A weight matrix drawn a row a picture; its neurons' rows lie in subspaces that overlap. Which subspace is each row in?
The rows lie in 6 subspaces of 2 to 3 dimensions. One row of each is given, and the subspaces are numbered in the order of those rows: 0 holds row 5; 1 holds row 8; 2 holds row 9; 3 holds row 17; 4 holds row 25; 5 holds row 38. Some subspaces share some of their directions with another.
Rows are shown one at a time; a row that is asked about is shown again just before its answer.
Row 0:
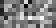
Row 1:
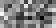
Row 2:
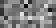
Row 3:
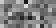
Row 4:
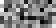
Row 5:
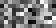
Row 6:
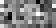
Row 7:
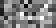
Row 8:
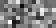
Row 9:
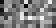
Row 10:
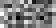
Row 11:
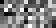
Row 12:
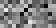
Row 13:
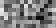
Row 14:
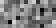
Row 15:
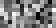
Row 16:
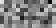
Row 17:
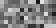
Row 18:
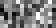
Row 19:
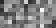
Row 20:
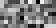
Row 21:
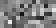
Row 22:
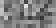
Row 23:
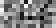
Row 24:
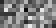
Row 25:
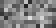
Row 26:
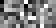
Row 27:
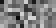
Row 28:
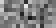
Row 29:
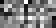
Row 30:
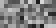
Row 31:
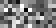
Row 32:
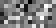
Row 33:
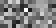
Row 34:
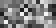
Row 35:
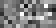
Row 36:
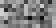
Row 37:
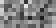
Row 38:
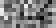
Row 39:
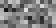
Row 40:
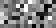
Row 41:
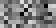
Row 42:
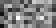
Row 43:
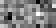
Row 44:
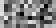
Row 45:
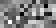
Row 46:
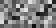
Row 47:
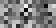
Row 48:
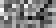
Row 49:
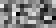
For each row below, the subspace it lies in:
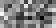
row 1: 4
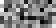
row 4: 2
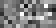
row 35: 1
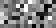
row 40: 2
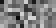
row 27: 4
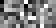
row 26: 4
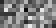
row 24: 0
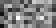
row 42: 4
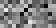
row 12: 3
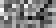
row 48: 5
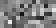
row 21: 1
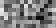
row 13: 5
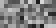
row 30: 3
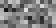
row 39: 3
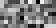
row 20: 3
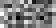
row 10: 4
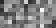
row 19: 1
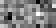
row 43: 4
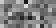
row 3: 5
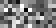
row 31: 1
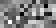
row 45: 1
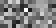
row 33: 1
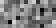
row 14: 1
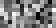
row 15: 5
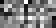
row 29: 0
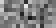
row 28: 4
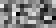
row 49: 0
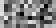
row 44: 0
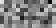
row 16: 2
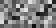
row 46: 2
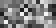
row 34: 3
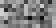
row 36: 3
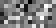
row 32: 2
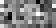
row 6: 4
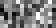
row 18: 5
